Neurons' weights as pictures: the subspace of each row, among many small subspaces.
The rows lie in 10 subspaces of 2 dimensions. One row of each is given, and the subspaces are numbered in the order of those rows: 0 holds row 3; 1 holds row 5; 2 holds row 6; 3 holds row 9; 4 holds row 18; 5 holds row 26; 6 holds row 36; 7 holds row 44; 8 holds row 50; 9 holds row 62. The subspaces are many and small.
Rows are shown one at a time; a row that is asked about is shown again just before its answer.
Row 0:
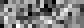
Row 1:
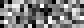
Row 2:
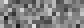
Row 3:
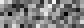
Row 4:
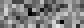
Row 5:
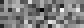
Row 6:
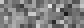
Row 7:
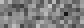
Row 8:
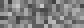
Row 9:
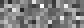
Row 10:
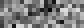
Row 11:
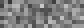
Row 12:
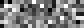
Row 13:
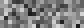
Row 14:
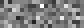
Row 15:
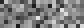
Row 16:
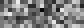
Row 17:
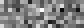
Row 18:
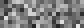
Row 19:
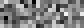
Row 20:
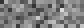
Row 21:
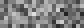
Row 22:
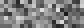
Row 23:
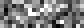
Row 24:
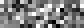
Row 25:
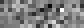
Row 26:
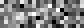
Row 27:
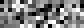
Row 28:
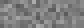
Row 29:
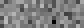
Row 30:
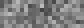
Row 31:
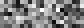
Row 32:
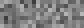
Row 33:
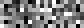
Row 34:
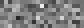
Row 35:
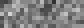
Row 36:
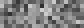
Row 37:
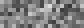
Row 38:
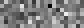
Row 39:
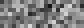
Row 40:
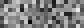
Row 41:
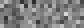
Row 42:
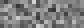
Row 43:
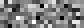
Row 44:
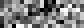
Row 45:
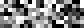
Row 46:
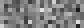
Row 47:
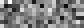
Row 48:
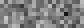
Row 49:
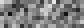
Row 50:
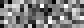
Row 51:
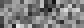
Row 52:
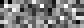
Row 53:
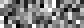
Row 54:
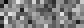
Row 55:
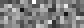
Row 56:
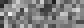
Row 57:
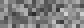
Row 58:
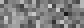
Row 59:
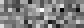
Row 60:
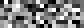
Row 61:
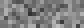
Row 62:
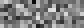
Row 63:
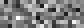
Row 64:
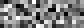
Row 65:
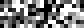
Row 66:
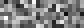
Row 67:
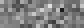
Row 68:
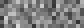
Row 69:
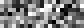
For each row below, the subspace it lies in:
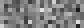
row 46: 1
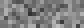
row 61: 4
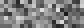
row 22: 6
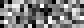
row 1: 8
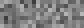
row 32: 8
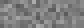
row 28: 9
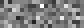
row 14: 3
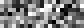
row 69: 2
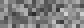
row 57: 7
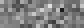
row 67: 5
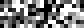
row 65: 2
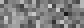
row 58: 2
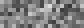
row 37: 2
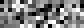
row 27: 5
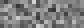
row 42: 9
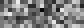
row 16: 6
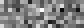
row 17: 1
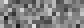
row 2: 4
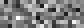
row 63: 3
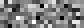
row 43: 3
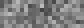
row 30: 6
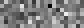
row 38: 5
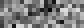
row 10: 7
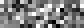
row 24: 5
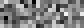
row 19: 8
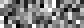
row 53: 7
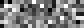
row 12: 9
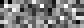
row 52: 9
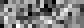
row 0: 4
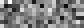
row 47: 9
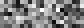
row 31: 6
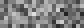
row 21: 7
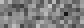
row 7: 0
